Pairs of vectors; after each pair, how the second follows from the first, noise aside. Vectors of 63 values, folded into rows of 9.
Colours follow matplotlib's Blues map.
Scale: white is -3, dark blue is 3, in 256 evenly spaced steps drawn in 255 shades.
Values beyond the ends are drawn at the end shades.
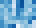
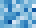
shuffled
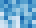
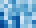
negated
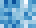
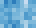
shrunk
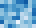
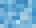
shrunk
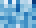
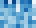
negated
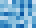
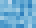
shrunk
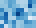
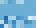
partly zeroed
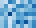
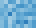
shrunk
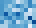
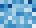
shuffled
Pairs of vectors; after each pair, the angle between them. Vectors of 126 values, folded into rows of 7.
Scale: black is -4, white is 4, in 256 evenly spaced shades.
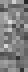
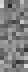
orthogonal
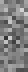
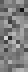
nearly opposite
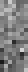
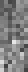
nearly opposite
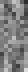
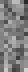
nearly parallel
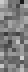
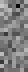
partly aligned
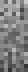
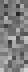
partly opposed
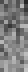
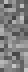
partly aligned
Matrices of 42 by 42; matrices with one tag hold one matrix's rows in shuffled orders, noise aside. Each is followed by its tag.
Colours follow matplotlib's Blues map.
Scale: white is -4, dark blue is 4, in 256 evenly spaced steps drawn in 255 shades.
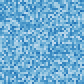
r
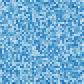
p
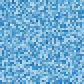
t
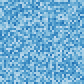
r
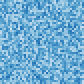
p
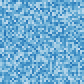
r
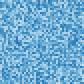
p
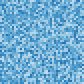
t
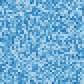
t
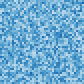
t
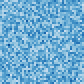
p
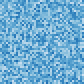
p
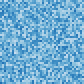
t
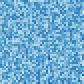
p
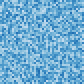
p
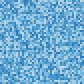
r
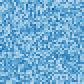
r
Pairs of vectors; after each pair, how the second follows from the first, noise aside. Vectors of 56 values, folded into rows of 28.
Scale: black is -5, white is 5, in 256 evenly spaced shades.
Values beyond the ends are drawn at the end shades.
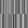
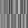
wrapped around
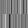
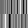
scaled up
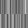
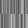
wrapped around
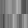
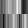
scaled up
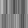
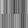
copied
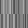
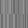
shrunk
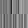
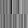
copied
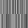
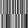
scaled up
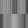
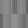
shrunk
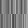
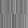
shrunk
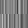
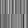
wrapped around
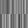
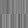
shrunk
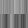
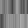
wrapped around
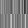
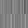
shrunk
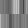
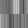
copied
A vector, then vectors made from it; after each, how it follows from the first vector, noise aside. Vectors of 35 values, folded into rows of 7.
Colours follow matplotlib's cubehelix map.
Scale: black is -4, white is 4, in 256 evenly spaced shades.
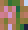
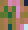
negated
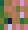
wrapped around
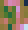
negated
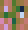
wrapped around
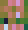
wrapped around
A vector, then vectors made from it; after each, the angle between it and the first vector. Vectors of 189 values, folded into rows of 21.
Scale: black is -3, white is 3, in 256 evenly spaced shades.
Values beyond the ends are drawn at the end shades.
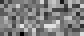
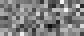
nearly opposite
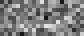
nearly parallel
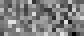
orthogonal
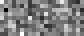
partly opposed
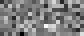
nearly parallel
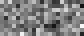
nearly opposite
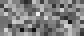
partly opposed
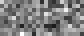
nearly opposite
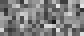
partly aligned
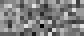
orthogonal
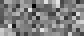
orthogonal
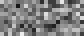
nearly opposite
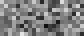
nearly opposite
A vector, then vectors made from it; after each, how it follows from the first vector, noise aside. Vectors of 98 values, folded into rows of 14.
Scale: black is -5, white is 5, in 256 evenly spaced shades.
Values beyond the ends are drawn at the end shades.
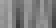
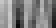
scaled up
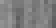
shrunk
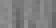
shrunk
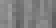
shrunk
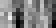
scaled up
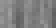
shrunk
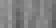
shrunk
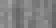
shrunk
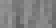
shrunk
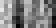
scaled up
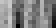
scaled up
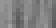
shrunk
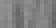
shrunk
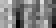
scaled up
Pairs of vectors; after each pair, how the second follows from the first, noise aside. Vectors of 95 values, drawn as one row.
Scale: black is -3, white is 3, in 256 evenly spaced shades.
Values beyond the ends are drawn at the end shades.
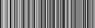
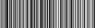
reversed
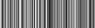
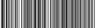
sign-scrambled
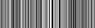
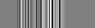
partly zeroed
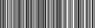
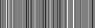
partly zeroed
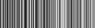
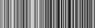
reversed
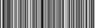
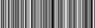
reversed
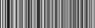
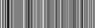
partly zeroed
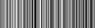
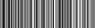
reversed
